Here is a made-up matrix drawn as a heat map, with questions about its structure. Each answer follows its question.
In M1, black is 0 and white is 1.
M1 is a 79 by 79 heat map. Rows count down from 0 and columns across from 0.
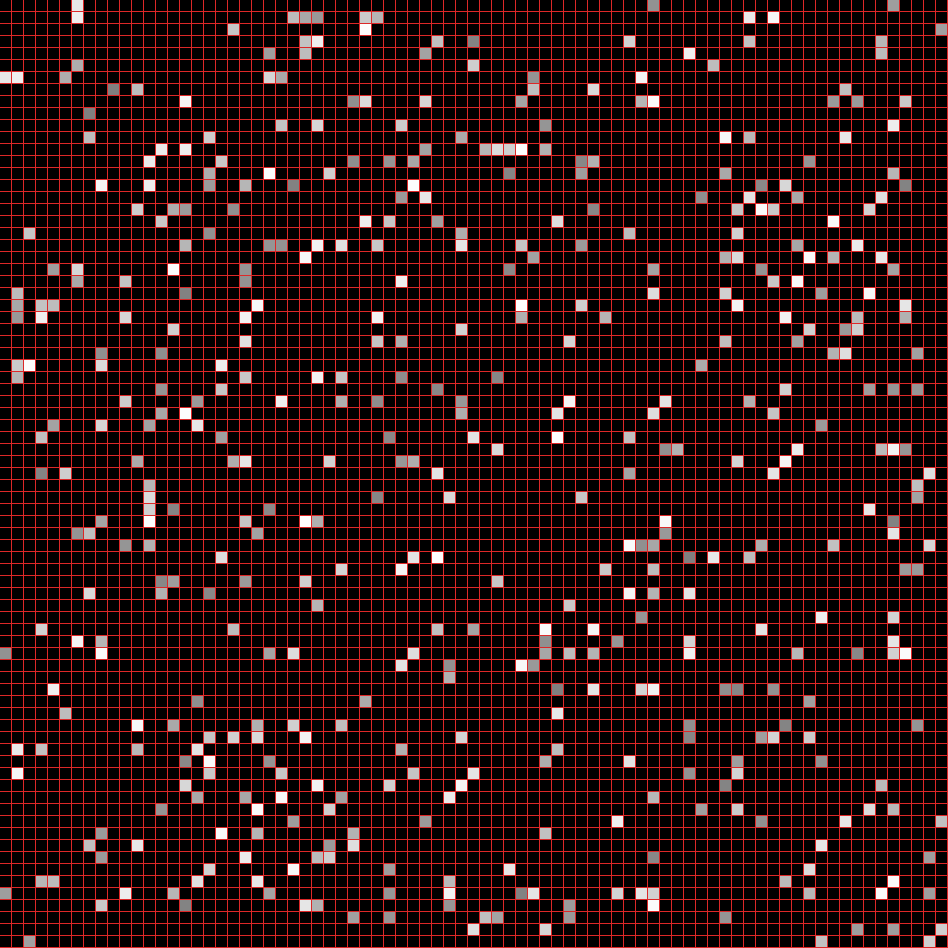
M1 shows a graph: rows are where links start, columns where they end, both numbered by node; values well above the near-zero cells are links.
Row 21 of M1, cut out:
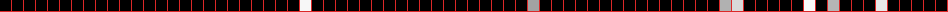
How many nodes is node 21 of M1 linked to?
7
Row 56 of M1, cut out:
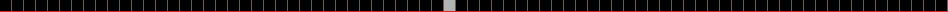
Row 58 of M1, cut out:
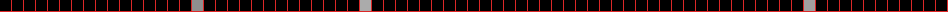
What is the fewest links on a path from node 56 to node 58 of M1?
4
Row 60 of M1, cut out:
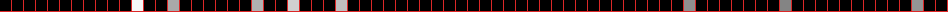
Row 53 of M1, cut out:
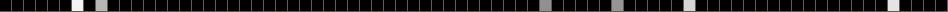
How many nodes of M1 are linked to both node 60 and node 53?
1
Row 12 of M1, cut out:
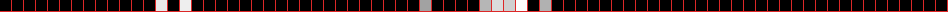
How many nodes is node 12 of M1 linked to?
8
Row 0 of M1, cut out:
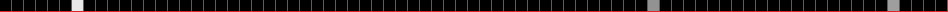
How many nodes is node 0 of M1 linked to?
3
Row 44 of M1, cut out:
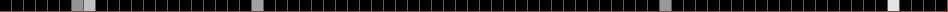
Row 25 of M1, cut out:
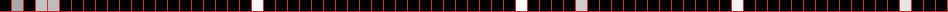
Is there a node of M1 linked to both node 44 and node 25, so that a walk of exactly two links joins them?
yes
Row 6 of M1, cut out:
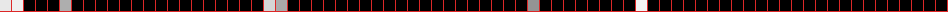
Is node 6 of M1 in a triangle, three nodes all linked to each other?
no
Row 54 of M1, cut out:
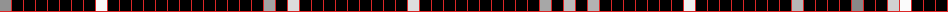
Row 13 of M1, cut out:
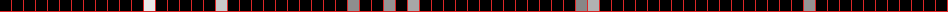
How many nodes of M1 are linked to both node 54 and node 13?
2
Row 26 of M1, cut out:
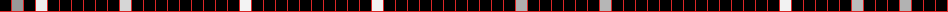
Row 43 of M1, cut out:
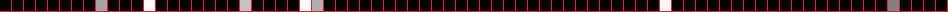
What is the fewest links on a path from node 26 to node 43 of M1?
1
